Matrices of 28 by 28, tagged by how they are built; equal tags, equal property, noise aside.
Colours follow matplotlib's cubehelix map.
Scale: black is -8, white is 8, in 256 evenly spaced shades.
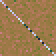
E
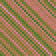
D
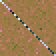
E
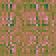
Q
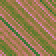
D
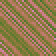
D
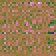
Q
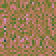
Q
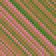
D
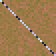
E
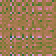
Q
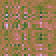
Q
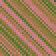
D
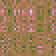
Q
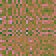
Q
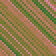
D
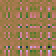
Q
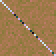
E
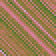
D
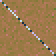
E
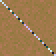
E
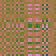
Q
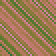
D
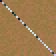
E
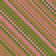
D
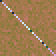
E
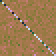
E
